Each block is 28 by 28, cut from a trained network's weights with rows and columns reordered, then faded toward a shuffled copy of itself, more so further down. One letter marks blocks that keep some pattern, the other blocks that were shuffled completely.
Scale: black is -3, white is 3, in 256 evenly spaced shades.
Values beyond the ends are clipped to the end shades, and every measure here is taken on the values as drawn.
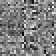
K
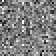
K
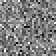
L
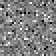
L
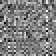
K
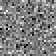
L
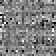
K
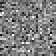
K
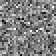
L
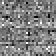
K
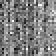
K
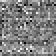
K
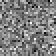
L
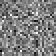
K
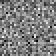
L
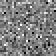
L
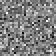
L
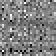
K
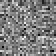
K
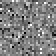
L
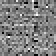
K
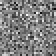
L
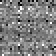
K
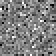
L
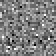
L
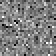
L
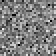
L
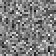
L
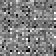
K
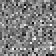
K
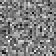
L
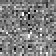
K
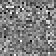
K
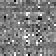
K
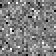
L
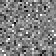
L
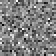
L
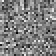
K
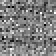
K
